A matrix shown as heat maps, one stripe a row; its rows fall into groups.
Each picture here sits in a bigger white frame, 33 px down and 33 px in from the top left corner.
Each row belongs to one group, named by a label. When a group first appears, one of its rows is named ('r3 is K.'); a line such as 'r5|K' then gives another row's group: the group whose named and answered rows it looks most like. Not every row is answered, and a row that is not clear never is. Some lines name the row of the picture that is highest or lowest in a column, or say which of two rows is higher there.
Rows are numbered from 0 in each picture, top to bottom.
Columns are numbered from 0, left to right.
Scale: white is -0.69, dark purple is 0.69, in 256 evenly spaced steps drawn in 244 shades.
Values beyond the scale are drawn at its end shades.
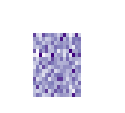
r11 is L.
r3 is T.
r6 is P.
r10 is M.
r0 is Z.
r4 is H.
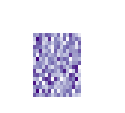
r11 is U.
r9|Z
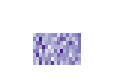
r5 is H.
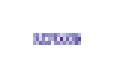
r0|U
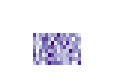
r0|L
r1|T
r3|Z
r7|M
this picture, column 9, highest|2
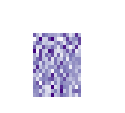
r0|Z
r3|Z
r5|L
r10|P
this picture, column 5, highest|4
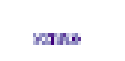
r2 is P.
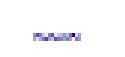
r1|T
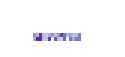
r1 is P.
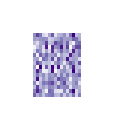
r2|T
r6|P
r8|L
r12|Z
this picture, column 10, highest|12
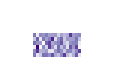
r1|P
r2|M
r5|Z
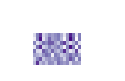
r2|Z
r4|Z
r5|U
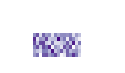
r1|L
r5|U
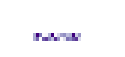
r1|U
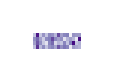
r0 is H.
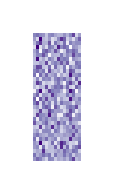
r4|U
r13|T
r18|U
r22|L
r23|L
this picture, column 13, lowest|20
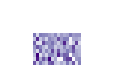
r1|H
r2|Z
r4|L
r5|H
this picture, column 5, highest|6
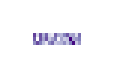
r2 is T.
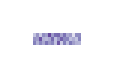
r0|M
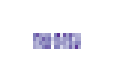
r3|U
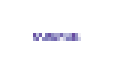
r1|U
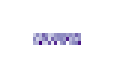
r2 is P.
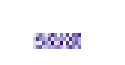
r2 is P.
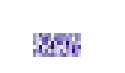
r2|P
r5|Z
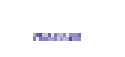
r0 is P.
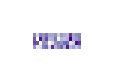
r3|P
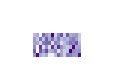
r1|L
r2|U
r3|L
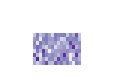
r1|U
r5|Z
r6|H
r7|T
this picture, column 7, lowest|3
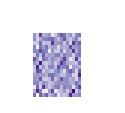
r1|Z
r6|Z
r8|H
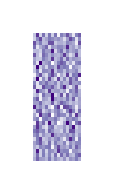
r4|P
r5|Z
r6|P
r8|H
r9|P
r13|Z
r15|P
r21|U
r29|H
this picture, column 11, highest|22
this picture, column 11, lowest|14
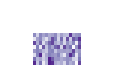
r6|M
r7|M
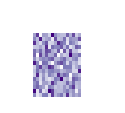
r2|L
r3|T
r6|Z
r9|M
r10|H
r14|M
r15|P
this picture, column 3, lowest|14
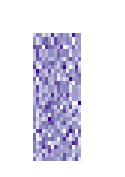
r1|T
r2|T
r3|M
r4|H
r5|H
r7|Z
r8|Z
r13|H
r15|P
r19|Z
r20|L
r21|M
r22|Z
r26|Z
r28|T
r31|Z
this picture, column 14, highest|8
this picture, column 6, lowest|28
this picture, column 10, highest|8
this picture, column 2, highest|24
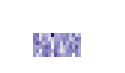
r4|U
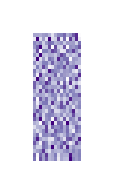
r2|M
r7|P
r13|Z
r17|P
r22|P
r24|T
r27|Z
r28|P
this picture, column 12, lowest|6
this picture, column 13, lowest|24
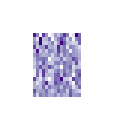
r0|Z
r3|L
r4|H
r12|T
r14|L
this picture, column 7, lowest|2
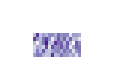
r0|H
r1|L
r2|T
